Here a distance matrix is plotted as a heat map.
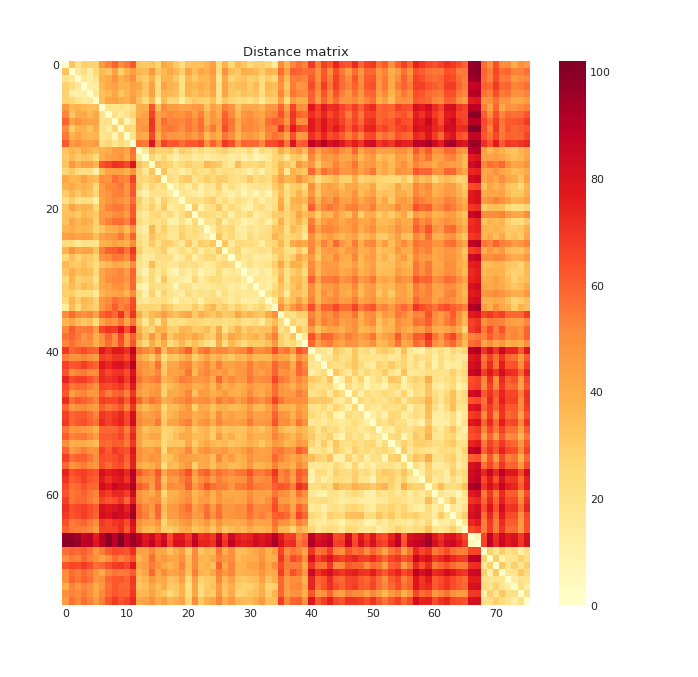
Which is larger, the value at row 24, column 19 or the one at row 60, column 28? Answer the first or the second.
the second
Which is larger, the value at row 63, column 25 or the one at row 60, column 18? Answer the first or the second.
the first
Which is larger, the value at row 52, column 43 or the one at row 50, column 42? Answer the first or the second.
the first
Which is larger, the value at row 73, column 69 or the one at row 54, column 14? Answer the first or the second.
the second
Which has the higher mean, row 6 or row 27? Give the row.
6
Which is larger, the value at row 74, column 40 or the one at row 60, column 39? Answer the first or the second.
the first
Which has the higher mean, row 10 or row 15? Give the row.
10
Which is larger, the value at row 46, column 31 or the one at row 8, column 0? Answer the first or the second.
the second
